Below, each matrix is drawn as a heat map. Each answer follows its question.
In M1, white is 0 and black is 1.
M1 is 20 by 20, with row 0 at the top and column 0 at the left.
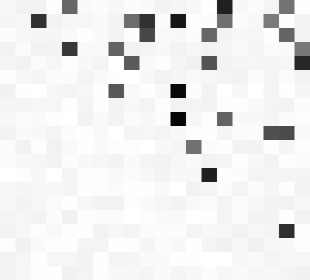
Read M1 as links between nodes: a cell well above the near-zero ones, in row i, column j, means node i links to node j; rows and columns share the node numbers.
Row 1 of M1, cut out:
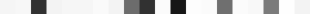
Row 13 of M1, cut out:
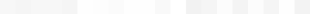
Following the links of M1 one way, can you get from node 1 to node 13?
yes
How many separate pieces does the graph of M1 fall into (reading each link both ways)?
3
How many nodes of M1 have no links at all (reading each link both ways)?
2
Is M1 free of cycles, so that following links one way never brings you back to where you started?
yes
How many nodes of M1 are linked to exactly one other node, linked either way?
2
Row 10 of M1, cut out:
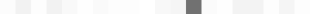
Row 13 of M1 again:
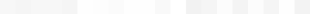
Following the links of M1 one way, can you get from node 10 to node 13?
yes
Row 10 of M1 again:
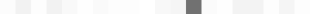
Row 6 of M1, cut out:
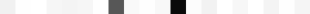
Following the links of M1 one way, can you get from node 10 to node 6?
no
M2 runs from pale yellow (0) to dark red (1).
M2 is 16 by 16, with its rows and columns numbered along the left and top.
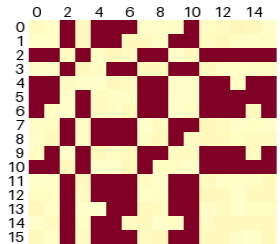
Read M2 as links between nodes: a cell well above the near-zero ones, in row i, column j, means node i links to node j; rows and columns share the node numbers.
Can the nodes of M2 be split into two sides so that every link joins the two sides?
yes
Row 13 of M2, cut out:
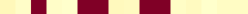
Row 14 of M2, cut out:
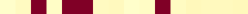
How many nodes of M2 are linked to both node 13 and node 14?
3
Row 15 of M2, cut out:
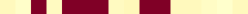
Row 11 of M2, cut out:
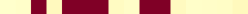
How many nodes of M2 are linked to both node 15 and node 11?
6
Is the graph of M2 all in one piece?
yes
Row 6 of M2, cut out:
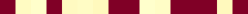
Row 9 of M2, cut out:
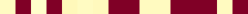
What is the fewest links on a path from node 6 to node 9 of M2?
2
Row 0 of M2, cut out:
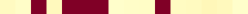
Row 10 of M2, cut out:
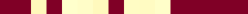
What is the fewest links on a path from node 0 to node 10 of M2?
1
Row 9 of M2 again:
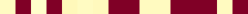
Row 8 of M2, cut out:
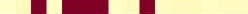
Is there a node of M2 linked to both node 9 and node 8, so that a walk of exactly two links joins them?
no
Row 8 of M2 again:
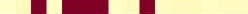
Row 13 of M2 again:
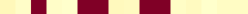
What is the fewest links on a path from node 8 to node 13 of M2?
2
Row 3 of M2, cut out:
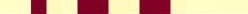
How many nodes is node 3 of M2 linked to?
5
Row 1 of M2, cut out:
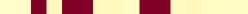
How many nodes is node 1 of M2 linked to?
5
